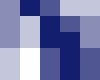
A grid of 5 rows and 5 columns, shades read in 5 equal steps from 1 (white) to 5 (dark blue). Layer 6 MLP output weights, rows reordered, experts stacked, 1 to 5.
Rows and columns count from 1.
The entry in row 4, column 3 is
4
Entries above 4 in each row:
1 1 2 1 1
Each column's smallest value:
2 1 4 2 2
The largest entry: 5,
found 6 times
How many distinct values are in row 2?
4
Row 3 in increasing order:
2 3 3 5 5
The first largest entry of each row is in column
2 3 3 4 4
